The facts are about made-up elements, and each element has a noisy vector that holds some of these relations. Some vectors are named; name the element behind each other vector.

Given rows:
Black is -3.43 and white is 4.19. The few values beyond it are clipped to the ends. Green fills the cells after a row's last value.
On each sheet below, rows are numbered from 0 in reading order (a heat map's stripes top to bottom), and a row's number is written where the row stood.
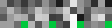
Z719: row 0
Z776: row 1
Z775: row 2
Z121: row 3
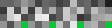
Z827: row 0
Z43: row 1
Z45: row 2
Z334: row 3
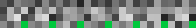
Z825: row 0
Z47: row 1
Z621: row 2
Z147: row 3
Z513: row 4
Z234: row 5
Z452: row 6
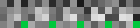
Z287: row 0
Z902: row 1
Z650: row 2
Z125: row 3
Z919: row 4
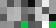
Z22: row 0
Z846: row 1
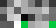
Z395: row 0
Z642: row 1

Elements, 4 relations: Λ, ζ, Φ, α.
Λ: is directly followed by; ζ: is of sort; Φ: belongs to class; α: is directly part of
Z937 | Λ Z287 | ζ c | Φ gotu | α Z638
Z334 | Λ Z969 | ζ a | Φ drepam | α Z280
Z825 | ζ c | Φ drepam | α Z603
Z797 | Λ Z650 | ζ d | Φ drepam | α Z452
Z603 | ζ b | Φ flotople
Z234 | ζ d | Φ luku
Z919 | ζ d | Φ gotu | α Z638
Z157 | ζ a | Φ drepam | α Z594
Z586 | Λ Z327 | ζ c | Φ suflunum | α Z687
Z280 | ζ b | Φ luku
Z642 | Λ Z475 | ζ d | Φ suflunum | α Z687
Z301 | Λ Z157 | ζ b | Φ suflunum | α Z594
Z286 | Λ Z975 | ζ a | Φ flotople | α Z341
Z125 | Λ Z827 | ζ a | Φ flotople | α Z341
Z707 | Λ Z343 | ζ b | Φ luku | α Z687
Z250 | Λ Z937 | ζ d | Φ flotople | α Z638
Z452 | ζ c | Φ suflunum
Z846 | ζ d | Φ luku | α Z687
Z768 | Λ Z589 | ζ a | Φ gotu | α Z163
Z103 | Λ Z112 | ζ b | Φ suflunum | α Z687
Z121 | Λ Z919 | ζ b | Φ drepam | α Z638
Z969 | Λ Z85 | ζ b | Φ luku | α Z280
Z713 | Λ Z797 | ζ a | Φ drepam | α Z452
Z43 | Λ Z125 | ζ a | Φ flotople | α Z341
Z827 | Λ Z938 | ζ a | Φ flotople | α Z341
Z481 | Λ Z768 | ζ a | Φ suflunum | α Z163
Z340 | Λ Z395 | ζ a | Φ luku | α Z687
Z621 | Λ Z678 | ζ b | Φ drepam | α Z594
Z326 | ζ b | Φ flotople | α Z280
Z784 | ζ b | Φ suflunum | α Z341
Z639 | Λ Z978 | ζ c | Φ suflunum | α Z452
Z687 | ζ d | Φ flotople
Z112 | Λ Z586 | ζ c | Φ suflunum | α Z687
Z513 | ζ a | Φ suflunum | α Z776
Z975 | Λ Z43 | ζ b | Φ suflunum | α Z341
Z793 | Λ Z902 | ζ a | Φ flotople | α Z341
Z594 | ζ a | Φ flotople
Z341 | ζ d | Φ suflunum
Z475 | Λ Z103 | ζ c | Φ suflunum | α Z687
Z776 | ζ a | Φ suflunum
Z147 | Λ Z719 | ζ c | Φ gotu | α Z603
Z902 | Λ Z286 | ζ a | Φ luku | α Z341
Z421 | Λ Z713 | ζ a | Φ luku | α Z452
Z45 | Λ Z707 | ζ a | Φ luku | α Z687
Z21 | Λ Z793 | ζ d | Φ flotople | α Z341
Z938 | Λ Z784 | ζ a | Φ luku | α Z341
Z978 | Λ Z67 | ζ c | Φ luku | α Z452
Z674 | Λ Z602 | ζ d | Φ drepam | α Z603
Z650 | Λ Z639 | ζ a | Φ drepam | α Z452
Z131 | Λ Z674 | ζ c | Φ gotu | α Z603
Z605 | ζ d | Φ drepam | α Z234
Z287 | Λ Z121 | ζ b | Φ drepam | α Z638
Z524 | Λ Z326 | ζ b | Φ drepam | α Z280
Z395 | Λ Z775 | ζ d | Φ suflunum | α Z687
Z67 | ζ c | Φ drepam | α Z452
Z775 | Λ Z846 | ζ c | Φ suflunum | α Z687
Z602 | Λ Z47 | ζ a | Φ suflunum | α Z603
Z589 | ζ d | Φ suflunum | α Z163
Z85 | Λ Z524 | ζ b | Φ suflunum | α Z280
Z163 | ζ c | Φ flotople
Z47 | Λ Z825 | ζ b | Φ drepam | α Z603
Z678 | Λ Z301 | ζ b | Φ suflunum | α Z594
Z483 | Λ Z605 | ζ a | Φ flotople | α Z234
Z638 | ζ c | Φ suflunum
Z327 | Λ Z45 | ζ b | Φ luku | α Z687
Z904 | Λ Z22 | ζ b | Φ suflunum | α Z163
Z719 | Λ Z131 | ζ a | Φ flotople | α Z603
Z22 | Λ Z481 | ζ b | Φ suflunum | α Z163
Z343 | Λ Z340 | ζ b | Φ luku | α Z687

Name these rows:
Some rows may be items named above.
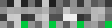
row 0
Z586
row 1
Z112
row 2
Z602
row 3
Z904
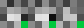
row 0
Z919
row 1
Z589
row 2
Z594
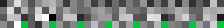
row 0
Z340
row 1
Z784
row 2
Z603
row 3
Z605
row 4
Z594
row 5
Z919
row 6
Z131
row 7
Z327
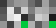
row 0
Z938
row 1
Z280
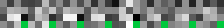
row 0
Z589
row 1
Z45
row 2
Z975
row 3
Z326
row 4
Z846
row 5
Z163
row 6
Z674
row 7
Z147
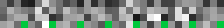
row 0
Z713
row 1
Z340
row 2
Z334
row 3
Z937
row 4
Z343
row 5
Z639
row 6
Z938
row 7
Z605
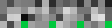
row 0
Z341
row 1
Z475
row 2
Z421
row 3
Z768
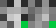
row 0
Z586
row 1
Z797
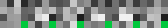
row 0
Z103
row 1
Z978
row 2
Z707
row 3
Z286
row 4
Z602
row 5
Z234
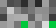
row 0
Z483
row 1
Z687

